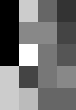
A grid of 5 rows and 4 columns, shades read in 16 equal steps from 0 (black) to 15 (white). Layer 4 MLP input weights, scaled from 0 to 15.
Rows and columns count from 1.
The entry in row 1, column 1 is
0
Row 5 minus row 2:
12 3 -2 2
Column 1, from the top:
0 0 0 12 12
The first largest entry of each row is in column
2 2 2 1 1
